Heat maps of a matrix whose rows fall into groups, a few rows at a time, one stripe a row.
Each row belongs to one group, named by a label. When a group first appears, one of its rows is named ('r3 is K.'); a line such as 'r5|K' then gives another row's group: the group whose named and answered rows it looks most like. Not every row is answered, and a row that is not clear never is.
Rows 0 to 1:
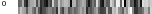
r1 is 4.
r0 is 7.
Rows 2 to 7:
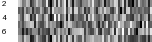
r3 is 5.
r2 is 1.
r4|1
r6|7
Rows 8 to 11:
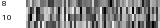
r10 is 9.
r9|1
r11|5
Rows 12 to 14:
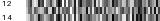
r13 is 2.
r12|1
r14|1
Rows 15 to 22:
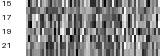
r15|9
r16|7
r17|9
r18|9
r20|9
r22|4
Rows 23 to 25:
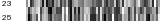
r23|4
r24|9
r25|9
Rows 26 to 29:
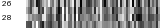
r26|1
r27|1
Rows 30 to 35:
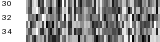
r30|1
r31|9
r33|4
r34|9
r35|7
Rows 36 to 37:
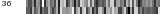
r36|2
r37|5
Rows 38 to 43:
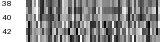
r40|5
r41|9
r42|4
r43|9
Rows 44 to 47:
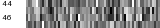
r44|9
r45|4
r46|4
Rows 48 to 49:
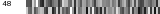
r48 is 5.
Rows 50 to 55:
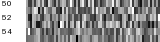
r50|2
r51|1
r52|9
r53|5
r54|4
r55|4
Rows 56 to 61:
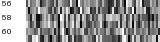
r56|4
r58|5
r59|1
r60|2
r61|9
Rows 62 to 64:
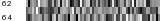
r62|9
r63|5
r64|4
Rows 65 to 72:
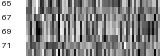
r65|9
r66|5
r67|2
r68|5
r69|5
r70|1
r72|2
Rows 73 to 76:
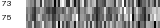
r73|2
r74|7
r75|7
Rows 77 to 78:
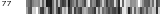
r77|4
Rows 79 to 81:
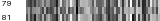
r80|4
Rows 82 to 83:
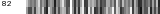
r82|2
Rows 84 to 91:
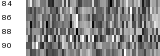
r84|4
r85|7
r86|7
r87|7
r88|4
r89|2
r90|5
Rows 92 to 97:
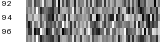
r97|5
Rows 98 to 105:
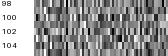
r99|5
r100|9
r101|7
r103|4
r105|5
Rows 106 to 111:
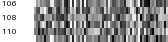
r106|1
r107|9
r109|1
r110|7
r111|1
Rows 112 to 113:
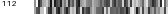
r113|9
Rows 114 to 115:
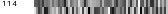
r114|7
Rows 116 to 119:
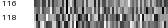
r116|2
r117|2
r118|9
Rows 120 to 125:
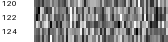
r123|4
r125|2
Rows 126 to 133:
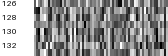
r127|5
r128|9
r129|4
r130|9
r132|5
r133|9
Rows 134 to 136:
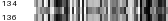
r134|5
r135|1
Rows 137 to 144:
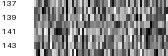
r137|1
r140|4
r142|2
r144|9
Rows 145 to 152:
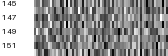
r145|2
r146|2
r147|7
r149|4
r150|2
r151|7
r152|1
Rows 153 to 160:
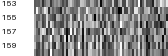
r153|7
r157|1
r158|2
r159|2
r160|2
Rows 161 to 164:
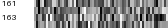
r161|9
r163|5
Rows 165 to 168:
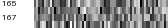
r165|7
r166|7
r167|4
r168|1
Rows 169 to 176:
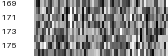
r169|9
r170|1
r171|2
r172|1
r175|9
